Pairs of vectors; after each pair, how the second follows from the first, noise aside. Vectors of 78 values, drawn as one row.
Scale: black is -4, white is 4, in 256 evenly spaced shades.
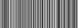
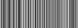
reversed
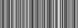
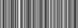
reversed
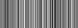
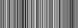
reversed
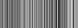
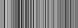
reversed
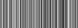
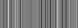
partly zeroed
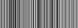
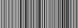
reversed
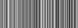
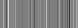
partly zeroed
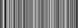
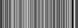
reversed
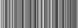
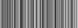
reversed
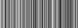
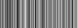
reversed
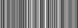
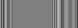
partly zeroed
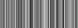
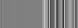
partly zeroed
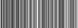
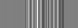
partly zeroed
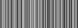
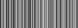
reversed
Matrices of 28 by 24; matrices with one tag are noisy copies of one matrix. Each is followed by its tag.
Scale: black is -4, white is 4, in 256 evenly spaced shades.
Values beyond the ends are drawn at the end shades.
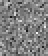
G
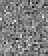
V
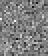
V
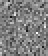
G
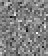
G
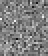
V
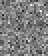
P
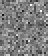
P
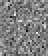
G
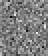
G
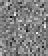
G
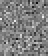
V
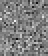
V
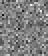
P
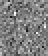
G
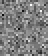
P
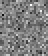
P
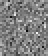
G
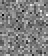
P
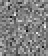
G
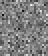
P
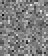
P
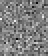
V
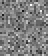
P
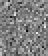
G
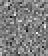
G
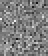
V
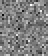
P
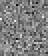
V
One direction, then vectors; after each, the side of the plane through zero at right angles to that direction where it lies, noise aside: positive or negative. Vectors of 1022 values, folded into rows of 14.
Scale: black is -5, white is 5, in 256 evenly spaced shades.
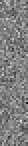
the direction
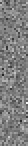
negative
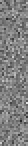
negative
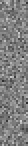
positive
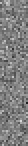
positive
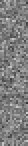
positive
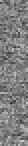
negative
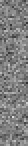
negative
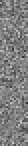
positive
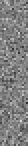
positive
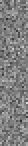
negative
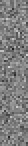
positive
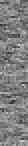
negative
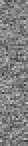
negative
